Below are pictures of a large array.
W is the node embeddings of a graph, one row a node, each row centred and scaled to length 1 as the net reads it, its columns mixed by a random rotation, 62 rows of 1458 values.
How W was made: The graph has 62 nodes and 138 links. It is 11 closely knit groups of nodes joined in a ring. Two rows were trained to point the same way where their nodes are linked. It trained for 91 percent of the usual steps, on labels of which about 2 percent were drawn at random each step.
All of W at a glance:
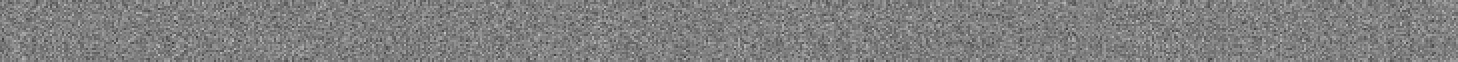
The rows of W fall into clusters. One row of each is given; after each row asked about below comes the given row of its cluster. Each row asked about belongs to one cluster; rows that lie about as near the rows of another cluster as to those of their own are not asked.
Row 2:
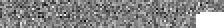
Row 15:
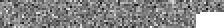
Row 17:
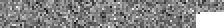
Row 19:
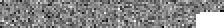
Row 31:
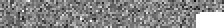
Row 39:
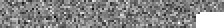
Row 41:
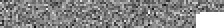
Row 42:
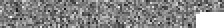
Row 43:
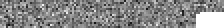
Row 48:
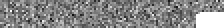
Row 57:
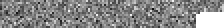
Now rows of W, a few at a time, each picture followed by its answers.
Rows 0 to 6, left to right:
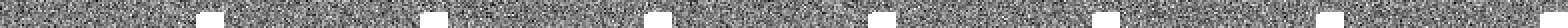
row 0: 57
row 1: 42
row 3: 57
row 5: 2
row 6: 2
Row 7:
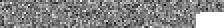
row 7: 15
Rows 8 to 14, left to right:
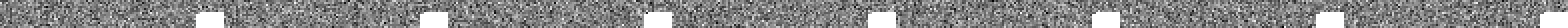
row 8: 41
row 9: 43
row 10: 17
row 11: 31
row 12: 57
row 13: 19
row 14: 48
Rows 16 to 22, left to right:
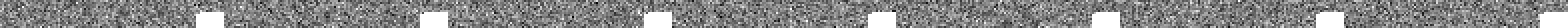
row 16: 42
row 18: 17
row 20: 15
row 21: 43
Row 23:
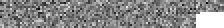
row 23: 2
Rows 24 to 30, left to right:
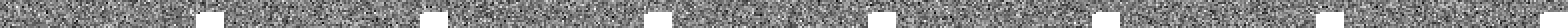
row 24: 17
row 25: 41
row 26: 2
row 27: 42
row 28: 39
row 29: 41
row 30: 19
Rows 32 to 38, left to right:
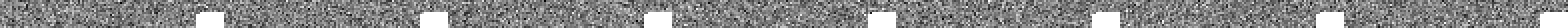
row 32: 43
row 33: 42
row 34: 57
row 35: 17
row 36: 39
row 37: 48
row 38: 41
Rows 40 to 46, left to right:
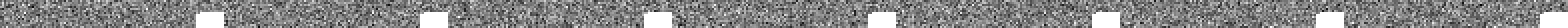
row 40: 2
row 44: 39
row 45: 15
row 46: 15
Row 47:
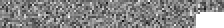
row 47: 17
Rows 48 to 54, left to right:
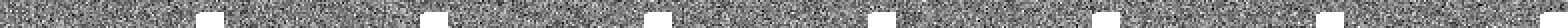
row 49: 57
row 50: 15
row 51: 41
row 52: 31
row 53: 39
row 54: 15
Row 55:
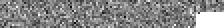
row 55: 17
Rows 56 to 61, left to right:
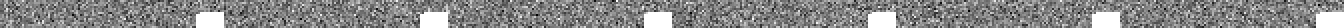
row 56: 48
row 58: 42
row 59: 31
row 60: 2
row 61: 42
